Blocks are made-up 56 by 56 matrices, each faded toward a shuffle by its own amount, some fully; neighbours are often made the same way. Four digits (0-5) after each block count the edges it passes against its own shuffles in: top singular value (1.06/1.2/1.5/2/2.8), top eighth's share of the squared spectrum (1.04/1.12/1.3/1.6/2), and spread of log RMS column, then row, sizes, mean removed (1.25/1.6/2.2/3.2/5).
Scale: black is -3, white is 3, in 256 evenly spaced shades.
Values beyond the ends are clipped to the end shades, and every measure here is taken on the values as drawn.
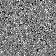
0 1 0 0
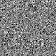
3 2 1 1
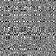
4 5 2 3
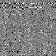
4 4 0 2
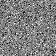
0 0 0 0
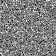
0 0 0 0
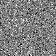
0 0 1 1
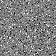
1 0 0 0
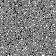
0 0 0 0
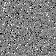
1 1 0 0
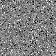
1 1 0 0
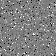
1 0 0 0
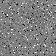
1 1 0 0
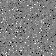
2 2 0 0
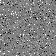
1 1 0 1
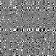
4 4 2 3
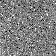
0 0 0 0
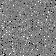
1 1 0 0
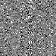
3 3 2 1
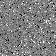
0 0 0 0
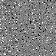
3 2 1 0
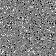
1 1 0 0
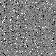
2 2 1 0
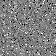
2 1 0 0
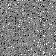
3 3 1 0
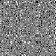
4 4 3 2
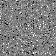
2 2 1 0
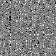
3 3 2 1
